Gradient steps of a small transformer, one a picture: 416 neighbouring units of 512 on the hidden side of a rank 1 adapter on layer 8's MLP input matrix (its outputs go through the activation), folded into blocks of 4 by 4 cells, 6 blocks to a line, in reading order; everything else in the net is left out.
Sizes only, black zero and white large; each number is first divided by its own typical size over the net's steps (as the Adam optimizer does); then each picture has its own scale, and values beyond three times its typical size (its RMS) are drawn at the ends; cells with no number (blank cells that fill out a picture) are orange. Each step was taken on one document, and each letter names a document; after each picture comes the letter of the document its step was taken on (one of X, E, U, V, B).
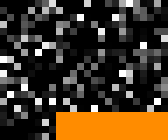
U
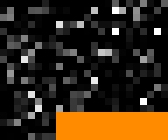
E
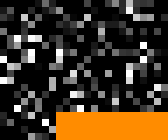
U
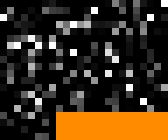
E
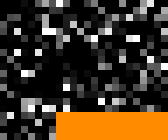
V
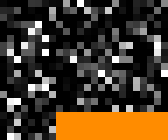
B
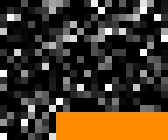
V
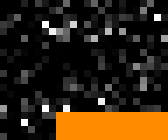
V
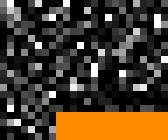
B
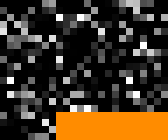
U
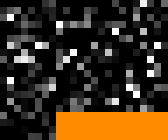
E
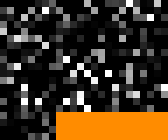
U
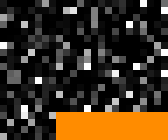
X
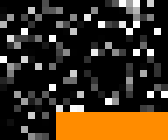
U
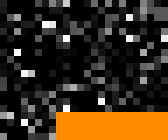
V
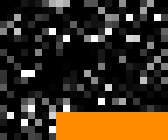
V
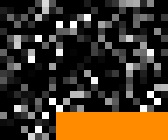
U
